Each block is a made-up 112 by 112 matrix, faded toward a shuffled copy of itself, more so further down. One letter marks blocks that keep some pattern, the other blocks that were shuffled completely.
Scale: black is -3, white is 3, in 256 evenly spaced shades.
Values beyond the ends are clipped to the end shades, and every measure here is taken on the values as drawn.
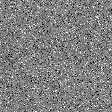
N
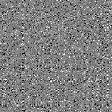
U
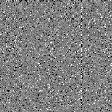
U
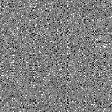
U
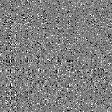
U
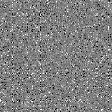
U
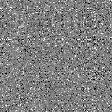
U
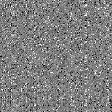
U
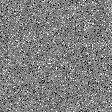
N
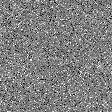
N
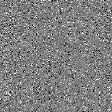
U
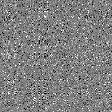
U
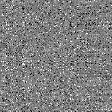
U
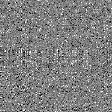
U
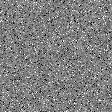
N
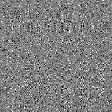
U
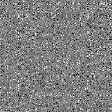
U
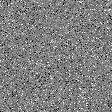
N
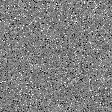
N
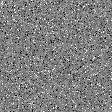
N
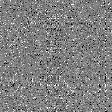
U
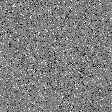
N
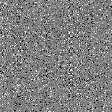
U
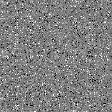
U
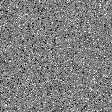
N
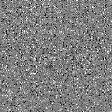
U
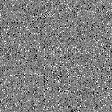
U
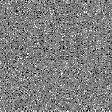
U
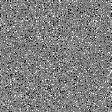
U
